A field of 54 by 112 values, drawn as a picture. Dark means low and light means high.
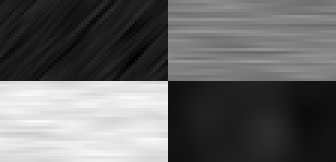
The table splits into 2 rows of 2 panels. Panel 1,1: very low, slanting up to the right, faint in contrast. Panel 1,2: middling, streaked across, faint in contrast. Panel 2,1: very high, streaked across, faint in contrast. Panel 2,2: very low, smooth, faint in contrast.
